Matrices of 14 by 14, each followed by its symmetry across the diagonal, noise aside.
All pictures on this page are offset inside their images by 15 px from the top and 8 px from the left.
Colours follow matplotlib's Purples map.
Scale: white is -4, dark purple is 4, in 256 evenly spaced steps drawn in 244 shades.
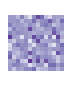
antisymmetric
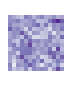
antisymmetric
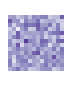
neither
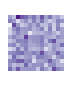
antisymmetric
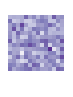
neither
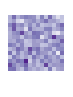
antisymmetric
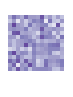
antisymmetric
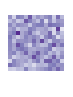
neither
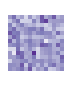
antisymmetric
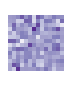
antisymmetric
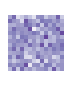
neither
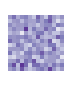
antisymmetric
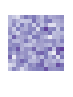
neither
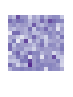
neither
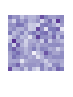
neither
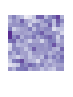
antisymmetric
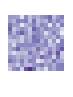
neither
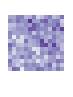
antisymmetric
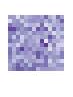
neither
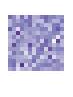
neither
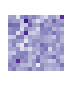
neither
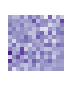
antisymmetric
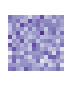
neither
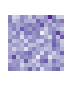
neither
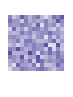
antisymmetric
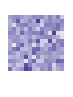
antisymmetric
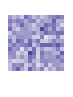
antisymmetric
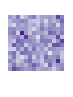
neither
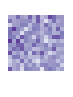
neither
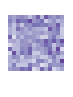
antisymmetric
